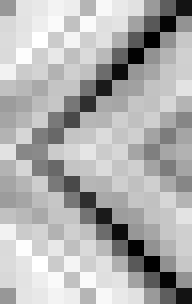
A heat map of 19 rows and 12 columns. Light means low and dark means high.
On average the colour sits 30% of the way up the scale. The values are skewed, with a long tail toward high values. It is mirror symmetric from top to bottom.
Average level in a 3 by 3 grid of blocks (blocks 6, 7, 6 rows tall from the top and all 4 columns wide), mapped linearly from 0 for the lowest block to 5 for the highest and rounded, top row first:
0 2 5 / 3 3 3 / 0 2 5
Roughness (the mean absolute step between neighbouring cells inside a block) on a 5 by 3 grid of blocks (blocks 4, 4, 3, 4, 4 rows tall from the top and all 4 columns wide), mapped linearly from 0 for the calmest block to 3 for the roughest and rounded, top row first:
0 1 3
0 2 0
2 0 1
0 2 0
0 1 3
